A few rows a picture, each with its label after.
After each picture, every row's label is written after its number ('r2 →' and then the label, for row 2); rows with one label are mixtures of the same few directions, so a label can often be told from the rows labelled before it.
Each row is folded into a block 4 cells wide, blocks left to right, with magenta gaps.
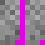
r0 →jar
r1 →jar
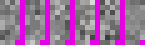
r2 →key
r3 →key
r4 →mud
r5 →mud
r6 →jar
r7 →mud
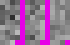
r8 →jar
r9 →mud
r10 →jar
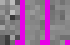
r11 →key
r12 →mud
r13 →jar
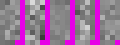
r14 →jar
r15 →mud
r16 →mud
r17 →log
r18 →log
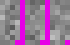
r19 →log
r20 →mud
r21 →key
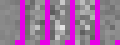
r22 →mud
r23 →log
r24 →log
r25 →mud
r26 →mud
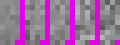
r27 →key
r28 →log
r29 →key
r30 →jar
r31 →key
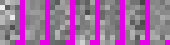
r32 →jar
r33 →key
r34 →jar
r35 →key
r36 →log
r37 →mud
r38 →key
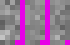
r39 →key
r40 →jar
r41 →mud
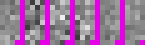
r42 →key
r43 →key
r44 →jar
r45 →log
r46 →mud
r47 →jar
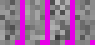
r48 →log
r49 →jar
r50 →jar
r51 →log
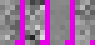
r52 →mud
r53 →mud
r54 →mud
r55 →log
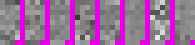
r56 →mud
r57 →key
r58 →key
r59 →log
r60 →mud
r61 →log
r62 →log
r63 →log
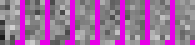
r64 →log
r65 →key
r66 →jar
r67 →key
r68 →jar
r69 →log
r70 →key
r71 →mud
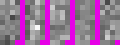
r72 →key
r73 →log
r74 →jar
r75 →log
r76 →jar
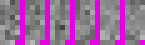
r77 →jar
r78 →key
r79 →log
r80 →jar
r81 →key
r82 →mud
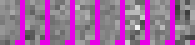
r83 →key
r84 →key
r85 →log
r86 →jar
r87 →mud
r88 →mud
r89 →mud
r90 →jar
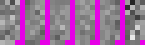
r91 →key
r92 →jar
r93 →mud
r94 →mud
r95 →mud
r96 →jar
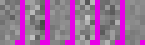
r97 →jar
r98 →mud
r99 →jar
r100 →key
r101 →key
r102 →key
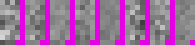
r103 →key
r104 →mud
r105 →key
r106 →log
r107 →key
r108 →mud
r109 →mud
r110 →mud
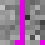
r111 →jar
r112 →log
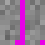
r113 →jar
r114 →key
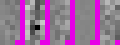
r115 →mud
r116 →log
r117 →mud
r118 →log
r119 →mud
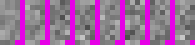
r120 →key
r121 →jar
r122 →jar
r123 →mud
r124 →log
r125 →key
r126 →jar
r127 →mud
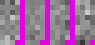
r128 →key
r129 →mud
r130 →mud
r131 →key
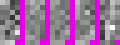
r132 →jar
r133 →mud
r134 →jar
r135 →jar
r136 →log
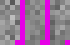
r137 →key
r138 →jar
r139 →log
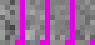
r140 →log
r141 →key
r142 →log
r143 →key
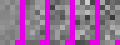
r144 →key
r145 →jar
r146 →jar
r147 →key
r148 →jar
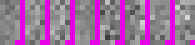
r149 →mud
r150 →key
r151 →key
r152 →log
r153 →jar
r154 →mud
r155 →log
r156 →jar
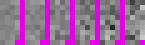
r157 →mud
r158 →mud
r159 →jar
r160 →mud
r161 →mud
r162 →mud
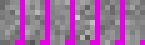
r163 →jar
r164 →key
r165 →mud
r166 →log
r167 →key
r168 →log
